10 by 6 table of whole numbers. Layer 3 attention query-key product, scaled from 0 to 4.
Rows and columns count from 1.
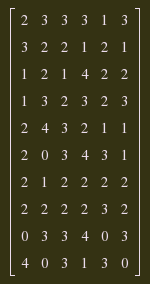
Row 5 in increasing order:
1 1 2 2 3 4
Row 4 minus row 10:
-3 3 -1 2 -1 3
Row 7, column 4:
2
